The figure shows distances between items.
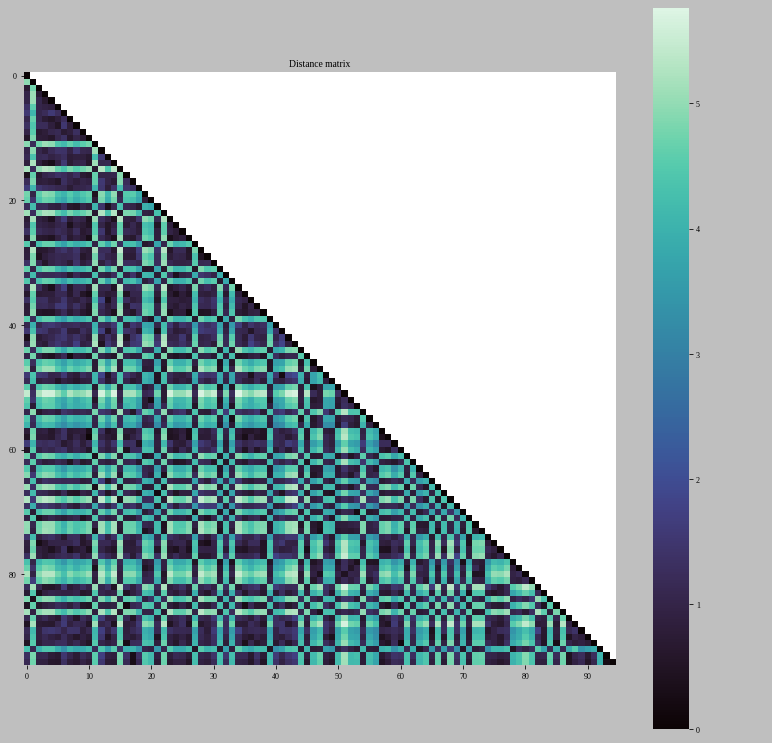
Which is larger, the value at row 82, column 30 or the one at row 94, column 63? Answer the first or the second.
the second
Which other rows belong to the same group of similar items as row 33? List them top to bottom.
1, 11, 15, 19, 20, 22, 27, 31, 39, 44, 46, 47, 50, 51, 52, 53, 55, 56, 61, 63, 64, 66, 68, 70, 72, 73, 78, 79, 80, 81, 84, 86, 92
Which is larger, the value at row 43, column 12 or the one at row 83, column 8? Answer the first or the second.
the second
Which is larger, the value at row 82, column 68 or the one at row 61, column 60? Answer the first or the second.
the first
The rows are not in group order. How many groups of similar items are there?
2
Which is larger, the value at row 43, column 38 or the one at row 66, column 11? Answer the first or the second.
the first
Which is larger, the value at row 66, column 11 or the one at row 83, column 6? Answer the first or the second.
the second
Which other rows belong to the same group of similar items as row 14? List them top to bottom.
0, 2, 3, 4, 5, 6, 7, 8, 9, 10, 12, 13, 16, 17, 18, 21, 23, 24, 25, 26, 28, 29, 30, 32, 34, 35, 36, 37, 38, 40, 41, 42, 43, 45, 48, 49, 54, 57, 58, 59, 60, 62, 65, 67, 69, 71, 74, 75, 76, 77, 82, 83, 85, 87, 88, 89, 90, 91, 93, 94
